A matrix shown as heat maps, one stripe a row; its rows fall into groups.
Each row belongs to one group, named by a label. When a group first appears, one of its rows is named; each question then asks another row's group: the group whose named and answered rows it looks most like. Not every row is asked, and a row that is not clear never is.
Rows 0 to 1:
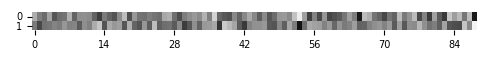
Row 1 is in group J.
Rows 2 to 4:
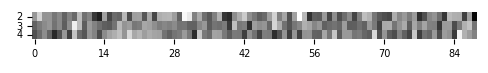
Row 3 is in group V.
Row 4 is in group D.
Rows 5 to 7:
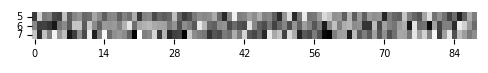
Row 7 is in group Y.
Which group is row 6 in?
D
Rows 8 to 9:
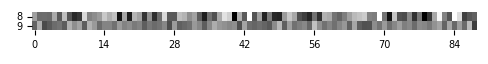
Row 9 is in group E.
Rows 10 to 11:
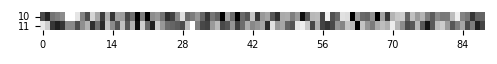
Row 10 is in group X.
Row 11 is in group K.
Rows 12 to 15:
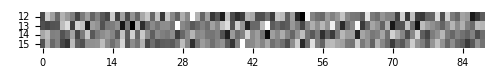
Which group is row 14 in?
K
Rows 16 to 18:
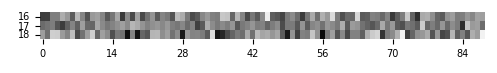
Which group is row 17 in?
D
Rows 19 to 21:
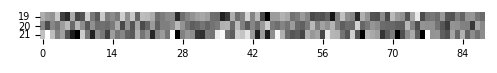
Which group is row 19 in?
K
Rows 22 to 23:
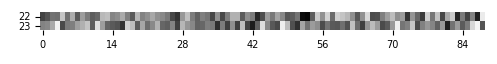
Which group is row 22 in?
J
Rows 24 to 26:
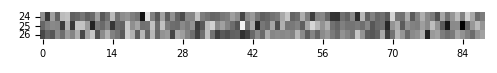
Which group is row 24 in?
Y
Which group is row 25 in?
V
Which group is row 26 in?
X
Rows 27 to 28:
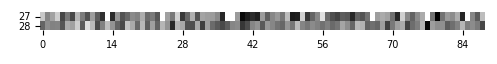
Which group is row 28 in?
X
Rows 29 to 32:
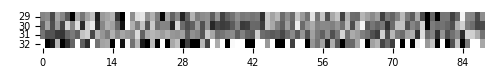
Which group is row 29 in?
X
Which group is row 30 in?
X
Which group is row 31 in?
D
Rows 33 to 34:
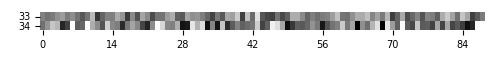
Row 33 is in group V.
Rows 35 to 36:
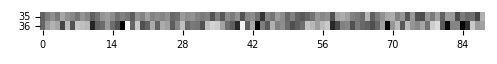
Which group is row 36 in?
V
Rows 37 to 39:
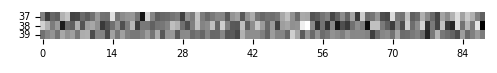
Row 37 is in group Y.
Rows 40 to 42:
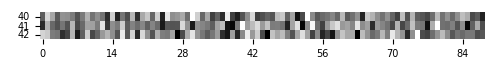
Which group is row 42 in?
K
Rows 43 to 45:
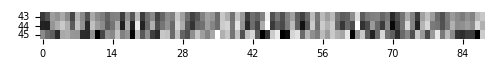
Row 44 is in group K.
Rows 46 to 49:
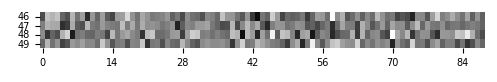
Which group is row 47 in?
K
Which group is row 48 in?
Y
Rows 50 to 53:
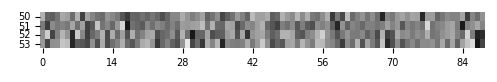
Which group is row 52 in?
E
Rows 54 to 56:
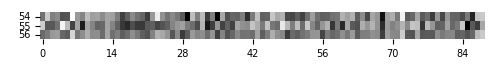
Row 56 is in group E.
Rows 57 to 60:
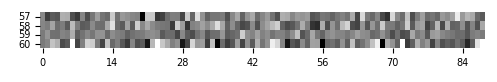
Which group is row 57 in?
Y
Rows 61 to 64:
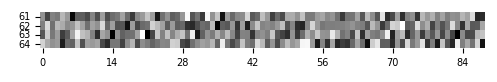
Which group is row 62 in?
E
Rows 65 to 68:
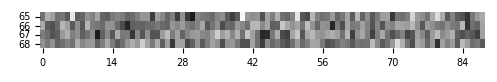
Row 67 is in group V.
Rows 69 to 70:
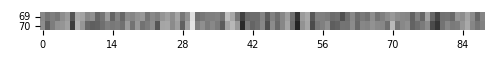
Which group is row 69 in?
Y
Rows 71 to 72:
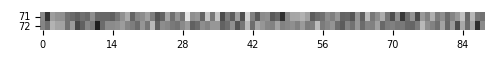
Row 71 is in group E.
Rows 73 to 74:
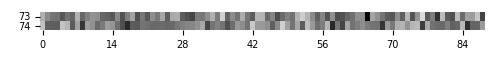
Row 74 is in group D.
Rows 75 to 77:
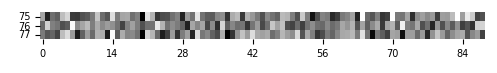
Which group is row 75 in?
Y
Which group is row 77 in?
Y
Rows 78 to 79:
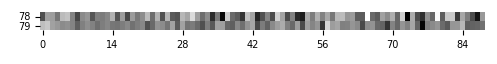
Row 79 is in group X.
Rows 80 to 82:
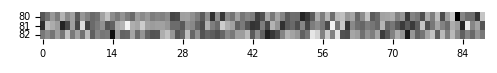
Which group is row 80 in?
J
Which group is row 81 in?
D
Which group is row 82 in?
V
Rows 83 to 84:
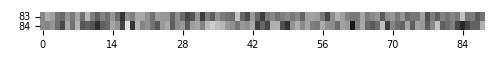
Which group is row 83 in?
X
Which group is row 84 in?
V
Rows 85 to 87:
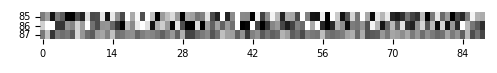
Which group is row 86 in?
X
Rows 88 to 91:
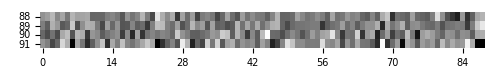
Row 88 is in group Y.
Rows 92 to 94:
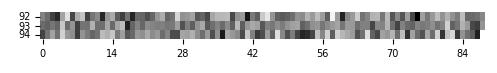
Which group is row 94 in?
J
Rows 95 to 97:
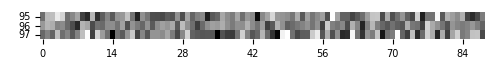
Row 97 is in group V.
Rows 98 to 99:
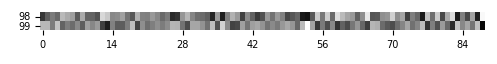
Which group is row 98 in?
J
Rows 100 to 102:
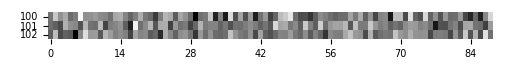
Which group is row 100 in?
E
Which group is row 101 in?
X
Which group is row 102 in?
E
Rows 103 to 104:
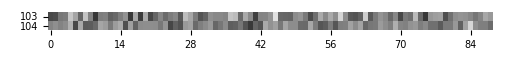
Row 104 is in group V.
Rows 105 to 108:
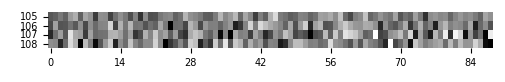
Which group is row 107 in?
J
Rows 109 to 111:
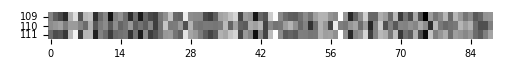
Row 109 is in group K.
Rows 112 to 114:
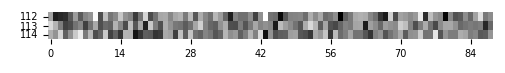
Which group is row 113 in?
K
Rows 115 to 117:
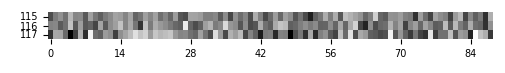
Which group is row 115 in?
J
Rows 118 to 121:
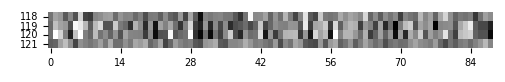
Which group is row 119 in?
X
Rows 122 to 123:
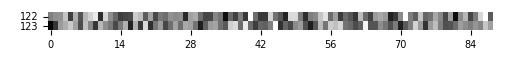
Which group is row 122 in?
V
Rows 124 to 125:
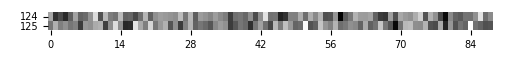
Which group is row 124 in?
D
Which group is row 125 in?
X
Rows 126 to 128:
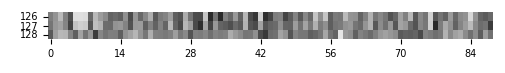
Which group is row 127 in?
X
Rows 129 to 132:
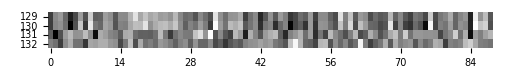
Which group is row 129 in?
D
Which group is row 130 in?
D
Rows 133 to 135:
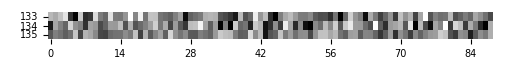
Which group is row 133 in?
K
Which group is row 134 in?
J
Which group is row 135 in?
V
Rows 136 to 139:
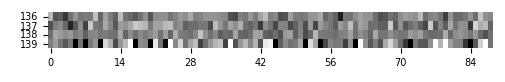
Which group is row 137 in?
D
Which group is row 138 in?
J
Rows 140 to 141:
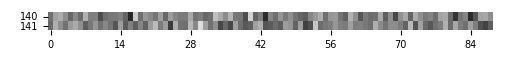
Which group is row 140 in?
V
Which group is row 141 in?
J
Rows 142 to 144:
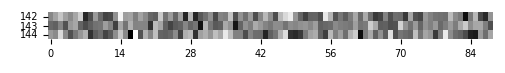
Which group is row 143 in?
Y
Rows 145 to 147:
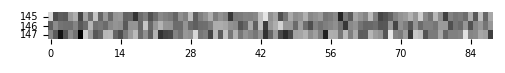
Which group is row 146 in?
V
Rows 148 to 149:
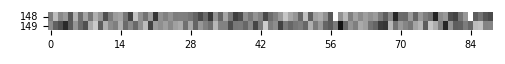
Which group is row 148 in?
X
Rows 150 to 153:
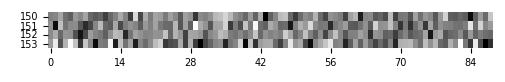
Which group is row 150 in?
V
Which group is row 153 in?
E
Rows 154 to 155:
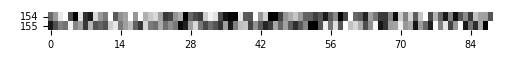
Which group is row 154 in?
K
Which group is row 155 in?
J
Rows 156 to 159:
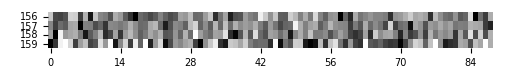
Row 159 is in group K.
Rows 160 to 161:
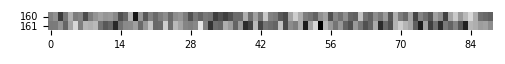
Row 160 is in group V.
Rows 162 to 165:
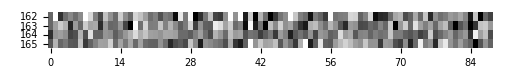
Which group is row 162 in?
E
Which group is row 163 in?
V
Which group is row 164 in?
D
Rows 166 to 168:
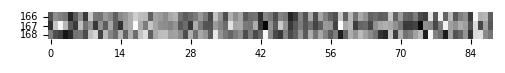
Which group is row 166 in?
D
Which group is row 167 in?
D
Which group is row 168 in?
D
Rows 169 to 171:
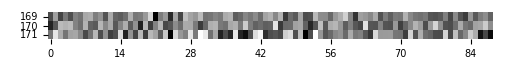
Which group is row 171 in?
J
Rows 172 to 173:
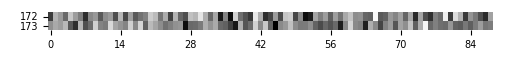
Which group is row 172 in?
J
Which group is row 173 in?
K
